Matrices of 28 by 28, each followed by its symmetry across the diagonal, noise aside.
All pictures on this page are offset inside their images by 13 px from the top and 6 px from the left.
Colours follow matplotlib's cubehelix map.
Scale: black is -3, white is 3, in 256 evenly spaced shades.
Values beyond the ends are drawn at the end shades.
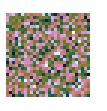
symmetric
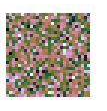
antisymmetric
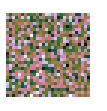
antisymmetric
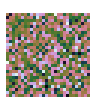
symmetric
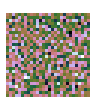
antisymmetric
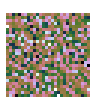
antisymmetric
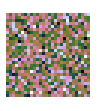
antisymmetric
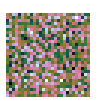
antisymmetric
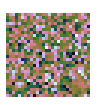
antisymmetric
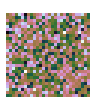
symmetric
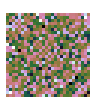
symmetric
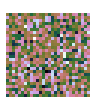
antisymmetric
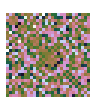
symmetric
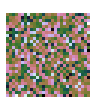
symmetric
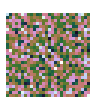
symmetric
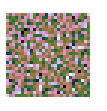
symmetric
